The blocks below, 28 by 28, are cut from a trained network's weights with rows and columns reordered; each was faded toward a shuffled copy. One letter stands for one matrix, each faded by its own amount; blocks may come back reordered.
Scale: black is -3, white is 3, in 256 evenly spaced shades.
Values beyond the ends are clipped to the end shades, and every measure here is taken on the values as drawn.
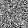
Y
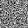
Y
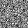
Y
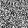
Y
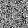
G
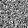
G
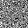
Y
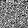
G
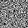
Y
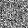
Y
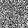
G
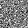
G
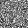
G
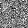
G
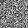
Y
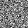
G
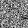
G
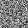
Y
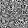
Y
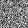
G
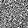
G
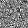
Y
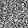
G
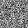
Y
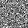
G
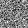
G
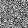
Y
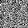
G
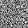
Y
